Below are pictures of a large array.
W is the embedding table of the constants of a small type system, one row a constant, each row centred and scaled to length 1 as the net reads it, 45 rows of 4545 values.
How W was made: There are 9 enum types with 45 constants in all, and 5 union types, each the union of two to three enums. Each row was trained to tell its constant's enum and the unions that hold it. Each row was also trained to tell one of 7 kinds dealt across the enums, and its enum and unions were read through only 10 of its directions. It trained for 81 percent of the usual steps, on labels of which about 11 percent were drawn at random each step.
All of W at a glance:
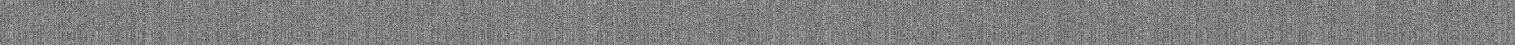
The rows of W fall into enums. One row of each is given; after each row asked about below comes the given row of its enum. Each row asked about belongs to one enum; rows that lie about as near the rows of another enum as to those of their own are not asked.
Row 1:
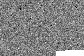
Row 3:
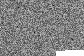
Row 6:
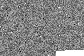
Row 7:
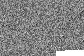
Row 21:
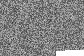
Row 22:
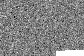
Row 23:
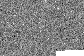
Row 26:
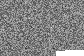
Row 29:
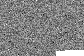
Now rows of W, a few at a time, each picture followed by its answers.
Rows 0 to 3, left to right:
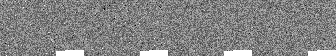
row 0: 29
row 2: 3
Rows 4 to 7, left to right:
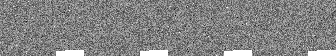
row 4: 7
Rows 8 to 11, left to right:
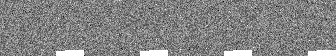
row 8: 21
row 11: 6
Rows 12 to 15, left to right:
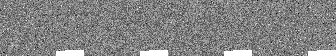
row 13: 1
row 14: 1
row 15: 21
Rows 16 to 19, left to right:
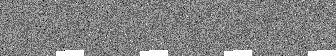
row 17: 23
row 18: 22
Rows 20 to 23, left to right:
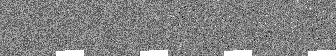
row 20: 22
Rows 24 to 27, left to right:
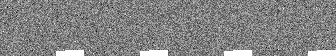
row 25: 3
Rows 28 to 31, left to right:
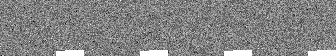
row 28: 26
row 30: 21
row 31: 3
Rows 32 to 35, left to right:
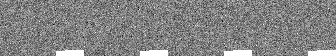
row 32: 3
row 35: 22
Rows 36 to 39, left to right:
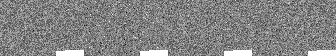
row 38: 21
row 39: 22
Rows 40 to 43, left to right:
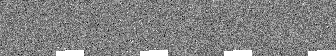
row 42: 1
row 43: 29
